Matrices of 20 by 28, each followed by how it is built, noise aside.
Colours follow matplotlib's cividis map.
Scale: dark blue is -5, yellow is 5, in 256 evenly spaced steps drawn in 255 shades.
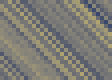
Toeplitz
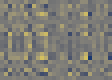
low rank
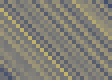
Toeplitz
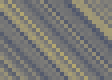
Toeplitz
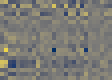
low rank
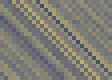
Toeplitz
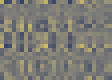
low rank
